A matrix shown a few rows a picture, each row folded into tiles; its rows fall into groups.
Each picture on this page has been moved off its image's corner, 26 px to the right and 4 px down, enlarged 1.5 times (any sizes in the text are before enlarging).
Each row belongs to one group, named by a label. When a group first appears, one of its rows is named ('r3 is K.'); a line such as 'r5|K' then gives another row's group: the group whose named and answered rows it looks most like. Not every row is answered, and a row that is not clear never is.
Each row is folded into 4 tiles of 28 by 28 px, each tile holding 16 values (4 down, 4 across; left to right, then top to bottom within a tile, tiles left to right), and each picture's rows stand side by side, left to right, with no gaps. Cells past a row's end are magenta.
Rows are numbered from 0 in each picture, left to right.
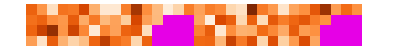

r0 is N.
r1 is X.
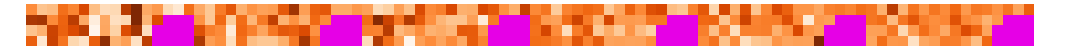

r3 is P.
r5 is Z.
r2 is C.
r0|N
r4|Z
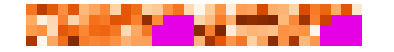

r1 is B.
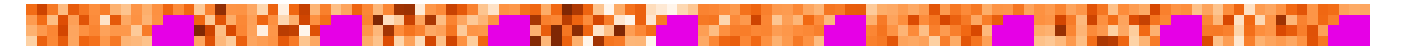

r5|B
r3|N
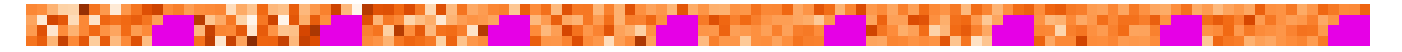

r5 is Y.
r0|X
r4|C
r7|C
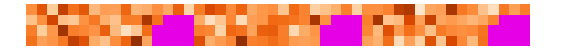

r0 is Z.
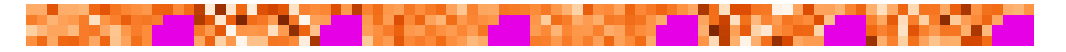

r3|X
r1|Z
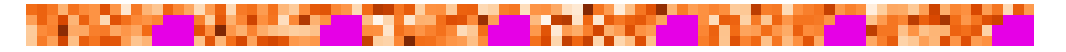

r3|X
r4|X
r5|B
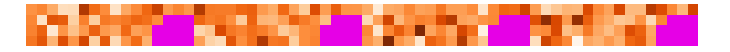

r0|X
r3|C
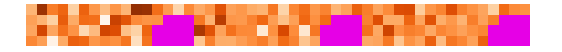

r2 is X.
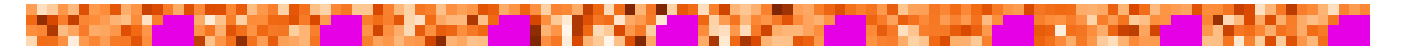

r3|P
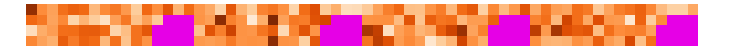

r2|B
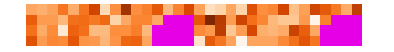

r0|P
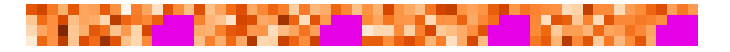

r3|X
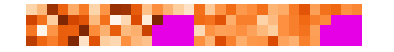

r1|N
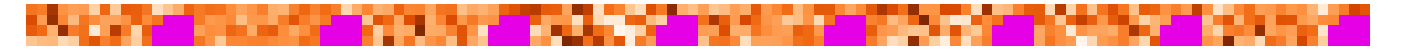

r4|C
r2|Y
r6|Z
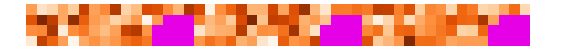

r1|Z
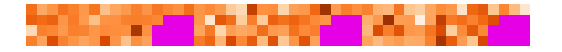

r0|N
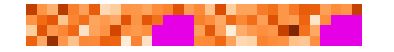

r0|N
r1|Z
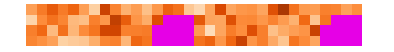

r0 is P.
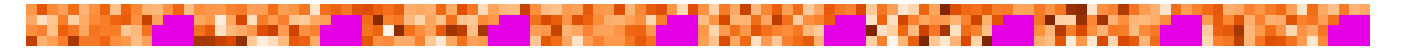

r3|C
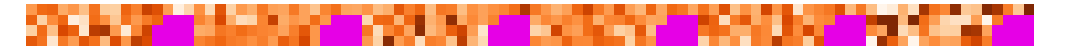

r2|Y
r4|Z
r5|C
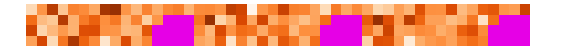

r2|C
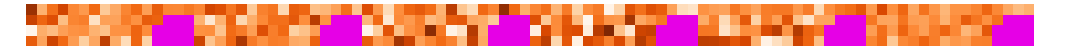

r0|N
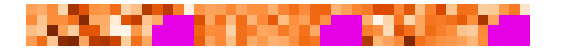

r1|P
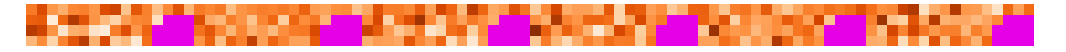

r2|Y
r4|N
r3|B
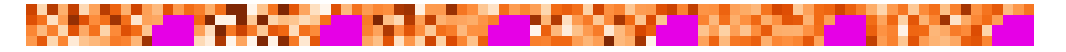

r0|Z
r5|P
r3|N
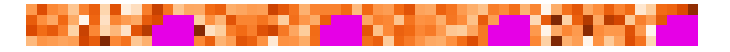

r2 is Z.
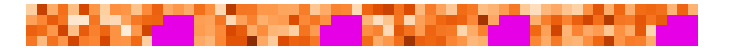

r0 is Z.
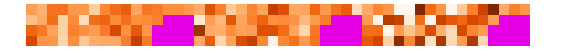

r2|X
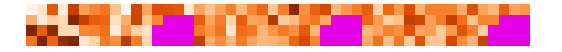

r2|Z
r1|P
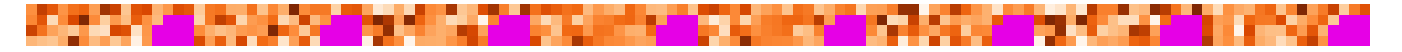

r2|C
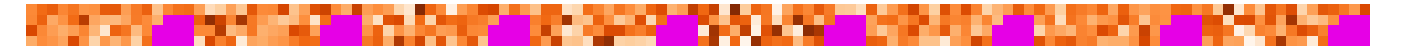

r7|Z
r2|X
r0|Y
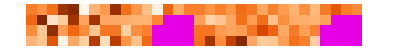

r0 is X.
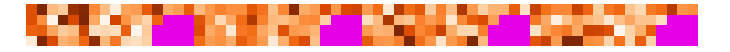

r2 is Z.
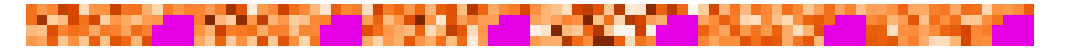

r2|Y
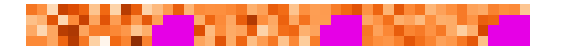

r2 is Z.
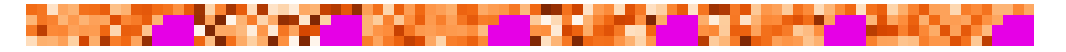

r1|N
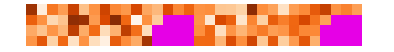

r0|Z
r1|X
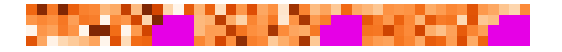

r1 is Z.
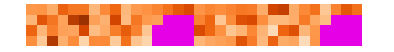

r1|Y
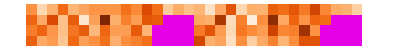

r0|P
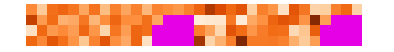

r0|N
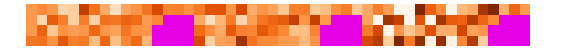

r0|X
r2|X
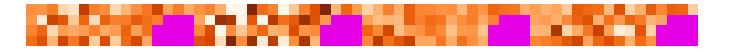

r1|X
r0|X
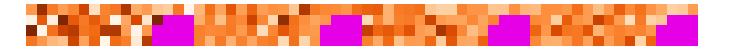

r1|Y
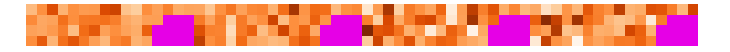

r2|B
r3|C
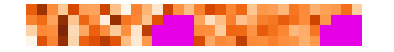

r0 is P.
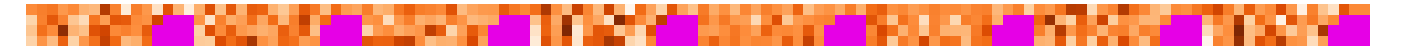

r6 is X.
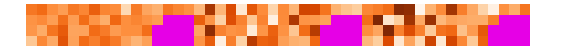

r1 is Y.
